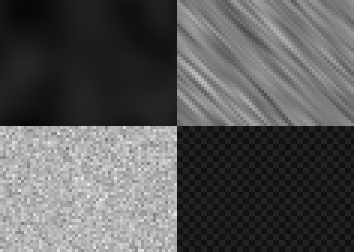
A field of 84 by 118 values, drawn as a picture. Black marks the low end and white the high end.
The table splits into 2 rows of 2 panels. Panel 1,1: very low, smooth, faint in contrast. Panel 1,2: middling, slanting down to the right. Panel 2,1: high, fine-grained. Panel 2,2: very low, checkered, faint in contrast.
